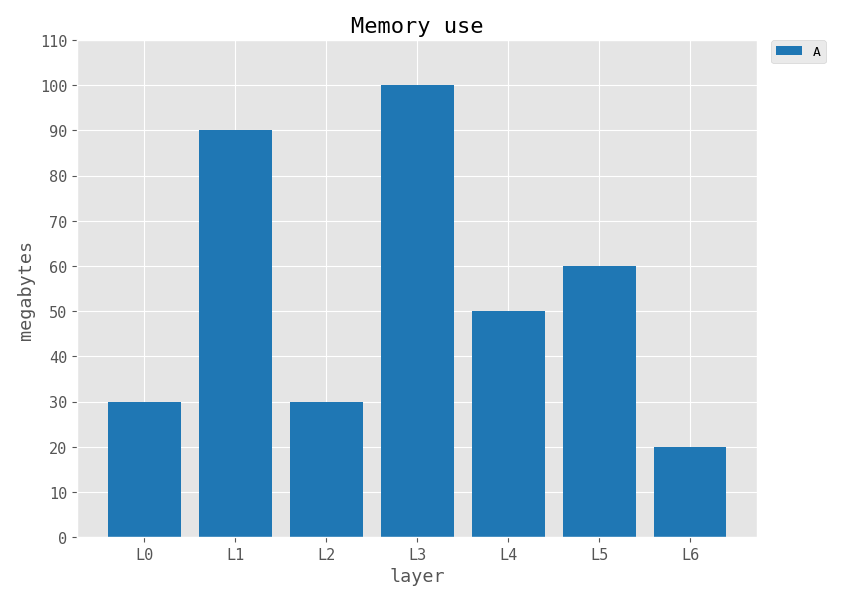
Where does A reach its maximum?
L3
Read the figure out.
Title: Memory use
x-axis: layer, ticks L0 L1 L2 L3 L4 L5 L6
y-axis: megabytes, ticks 0 10 20 30 40 50 60 70 80 90 100 110
Legend: A
Values:
A: 30 90 30 100 50 60 20
